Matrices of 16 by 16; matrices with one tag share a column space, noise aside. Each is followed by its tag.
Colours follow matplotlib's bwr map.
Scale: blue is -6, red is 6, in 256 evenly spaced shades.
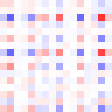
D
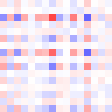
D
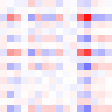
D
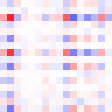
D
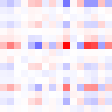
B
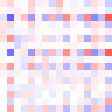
D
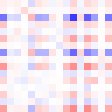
D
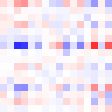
B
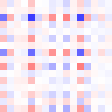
D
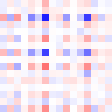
D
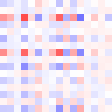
D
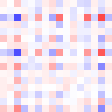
D
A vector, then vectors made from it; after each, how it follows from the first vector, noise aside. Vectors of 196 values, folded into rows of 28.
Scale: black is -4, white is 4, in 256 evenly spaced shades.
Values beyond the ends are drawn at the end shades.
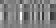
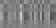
shrunk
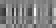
reversed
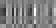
reversed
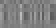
shrunk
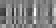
reversed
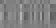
shrunk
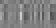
shrunk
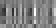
reversed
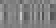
shrunk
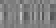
shrunk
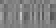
shrunk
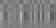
shrunk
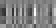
reversed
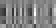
reversed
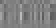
shrunk
